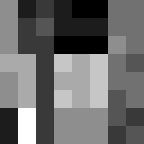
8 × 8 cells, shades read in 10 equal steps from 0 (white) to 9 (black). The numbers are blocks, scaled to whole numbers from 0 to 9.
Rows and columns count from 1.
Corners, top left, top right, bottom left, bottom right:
4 5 8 6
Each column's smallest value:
3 0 6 2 3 2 4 5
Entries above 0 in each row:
8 8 8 8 8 8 7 7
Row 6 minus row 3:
0 -4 0 -7 -6 -7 2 0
